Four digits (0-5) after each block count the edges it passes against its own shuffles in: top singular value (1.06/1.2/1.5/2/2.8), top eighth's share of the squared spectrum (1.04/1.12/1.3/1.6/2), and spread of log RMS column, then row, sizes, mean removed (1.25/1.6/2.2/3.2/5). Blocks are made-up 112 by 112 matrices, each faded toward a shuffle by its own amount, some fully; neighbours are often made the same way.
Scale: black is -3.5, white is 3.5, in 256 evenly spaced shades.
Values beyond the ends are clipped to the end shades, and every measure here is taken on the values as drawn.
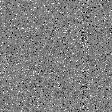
1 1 1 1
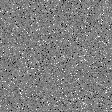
0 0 0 0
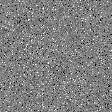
0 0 1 0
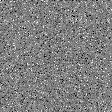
2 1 0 0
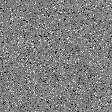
0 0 0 0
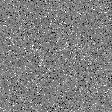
2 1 0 0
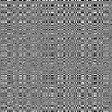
5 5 4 4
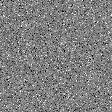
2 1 0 0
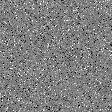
0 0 0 0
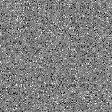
4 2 1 1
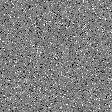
0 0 0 0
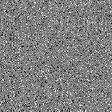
4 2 1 1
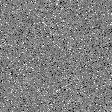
2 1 0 0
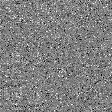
3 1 0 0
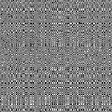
5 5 4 4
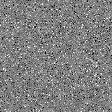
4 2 1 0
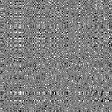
5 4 3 3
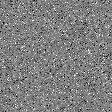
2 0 0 0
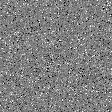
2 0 0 0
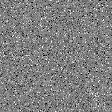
3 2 0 1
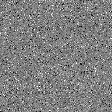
4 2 1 1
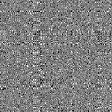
5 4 3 3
